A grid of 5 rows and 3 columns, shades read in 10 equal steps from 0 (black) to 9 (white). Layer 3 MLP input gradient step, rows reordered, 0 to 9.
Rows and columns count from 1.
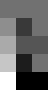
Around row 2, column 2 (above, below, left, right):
4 3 5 4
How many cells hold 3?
2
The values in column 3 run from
0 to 4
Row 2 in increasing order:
2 4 5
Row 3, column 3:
3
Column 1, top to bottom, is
4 5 6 7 9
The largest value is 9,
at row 5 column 1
